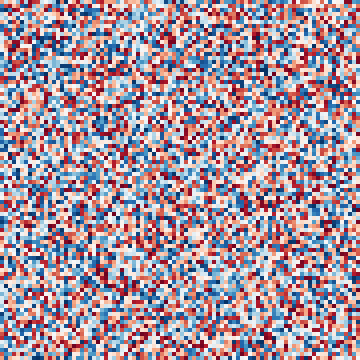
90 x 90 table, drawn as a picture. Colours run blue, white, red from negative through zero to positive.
Histogram: flat. Slope: none. Grain: fine. Average level on the scale: 50%. Mirror symmetry: none.
